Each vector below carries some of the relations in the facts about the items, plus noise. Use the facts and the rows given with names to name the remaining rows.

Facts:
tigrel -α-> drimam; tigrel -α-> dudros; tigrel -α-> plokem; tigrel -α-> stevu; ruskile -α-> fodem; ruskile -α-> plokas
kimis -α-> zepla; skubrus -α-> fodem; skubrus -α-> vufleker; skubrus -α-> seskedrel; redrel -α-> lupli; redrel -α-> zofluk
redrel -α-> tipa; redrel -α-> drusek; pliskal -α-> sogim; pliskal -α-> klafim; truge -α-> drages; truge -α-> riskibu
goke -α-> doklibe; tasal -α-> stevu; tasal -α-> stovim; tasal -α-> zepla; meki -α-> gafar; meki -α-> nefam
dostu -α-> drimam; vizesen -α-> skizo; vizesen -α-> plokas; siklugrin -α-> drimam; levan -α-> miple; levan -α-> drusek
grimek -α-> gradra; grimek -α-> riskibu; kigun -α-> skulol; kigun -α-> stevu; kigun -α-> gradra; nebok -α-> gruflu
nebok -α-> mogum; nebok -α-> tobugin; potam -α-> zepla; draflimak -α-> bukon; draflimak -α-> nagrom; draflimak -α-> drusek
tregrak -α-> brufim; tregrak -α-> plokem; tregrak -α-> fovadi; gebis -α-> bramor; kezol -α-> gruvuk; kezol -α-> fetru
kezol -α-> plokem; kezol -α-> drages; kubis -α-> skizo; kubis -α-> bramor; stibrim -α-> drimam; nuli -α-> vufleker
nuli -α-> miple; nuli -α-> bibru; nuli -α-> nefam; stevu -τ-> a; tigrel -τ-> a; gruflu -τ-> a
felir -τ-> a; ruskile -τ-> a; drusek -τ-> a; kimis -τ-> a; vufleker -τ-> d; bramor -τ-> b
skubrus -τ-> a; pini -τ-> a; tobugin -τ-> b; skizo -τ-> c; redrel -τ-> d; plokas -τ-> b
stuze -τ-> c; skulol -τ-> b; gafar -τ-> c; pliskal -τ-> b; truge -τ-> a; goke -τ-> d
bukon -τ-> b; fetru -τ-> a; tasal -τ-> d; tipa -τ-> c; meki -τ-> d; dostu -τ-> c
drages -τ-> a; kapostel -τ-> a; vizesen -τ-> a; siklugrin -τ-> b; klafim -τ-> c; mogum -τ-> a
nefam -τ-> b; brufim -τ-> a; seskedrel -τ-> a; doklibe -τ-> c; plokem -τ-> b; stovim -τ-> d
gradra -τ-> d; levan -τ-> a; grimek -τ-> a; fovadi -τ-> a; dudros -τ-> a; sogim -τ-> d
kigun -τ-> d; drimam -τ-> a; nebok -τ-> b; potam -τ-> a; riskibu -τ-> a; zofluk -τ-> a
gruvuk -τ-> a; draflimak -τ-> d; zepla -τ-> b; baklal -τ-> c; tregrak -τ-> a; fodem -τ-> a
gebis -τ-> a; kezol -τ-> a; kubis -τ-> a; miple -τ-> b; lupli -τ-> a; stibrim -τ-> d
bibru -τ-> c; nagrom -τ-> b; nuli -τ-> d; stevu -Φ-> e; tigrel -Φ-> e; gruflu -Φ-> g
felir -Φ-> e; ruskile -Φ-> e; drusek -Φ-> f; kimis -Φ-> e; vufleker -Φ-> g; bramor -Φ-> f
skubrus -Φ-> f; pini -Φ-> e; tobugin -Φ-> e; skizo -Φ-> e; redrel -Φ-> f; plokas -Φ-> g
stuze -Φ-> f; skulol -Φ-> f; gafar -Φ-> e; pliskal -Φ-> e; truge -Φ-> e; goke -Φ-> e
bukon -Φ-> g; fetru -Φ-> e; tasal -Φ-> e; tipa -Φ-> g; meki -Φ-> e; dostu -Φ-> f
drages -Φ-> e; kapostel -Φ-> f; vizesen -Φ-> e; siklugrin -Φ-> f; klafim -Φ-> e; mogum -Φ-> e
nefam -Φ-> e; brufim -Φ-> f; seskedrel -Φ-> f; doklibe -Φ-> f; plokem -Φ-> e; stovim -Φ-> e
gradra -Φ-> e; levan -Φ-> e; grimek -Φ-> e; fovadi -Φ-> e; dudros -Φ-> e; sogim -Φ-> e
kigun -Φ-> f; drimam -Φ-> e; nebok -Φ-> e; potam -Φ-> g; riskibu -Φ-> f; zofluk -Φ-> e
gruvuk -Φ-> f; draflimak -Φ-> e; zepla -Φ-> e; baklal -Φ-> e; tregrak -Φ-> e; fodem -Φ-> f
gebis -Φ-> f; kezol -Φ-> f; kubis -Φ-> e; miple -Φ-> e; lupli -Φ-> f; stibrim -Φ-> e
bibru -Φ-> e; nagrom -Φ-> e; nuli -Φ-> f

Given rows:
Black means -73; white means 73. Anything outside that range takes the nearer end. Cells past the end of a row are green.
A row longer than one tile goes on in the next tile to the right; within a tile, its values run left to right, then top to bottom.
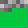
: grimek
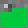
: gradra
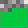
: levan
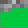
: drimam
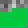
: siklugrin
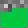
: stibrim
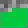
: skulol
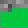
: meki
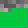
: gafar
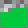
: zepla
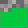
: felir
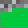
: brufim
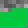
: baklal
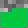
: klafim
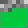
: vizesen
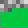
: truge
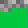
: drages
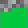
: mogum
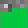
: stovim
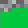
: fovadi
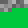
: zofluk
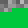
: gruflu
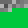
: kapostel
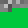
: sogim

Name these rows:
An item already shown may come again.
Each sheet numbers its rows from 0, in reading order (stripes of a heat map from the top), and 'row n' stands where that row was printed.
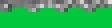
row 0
gradra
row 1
plokas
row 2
vizesen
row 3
levan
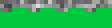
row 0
redrel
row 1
potam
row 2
skulol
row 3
ruskile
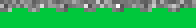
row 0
riskibu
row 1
bukon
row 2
meki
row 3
kezol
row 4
tasal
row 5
siklugrin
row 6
stevu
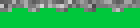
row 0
drusek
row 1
plokas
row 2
tigrel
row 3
draflimak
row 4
nefam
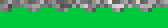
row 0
goke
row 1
drimam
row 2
dostu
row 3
levan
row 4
kimis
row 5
ruskile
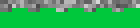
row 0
vufleker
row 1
meki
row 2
pliskal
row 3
tregrak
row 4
tipa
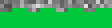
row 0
nuli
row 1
potam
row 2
nebok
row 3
kezol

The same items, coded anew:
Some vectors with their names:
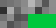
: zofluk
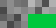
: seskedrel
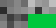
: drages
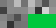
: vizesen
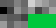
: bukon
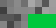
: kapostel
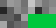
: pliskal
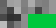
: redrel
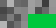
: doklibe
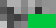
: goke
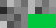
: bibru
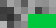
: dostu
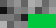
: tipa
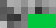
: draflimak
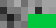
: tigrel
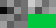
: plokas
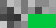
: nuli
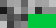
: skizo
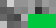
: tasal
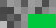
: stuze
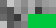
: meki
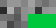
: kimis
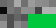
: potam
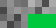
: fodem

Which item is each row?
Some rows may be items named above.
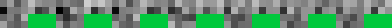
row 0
zepla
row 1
plokem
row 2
zepla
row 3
vufleker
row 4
levan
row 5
kimis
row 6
ruskile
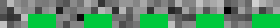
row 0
kigun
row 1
gruflu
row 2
kimis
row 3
vufleker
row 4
bukon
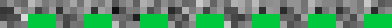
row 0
siklugrin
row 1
grimek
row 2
tipa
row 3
bramor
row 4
goke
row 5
pliskal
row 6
nebok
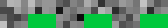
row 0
goke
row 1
gruflu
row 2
nebok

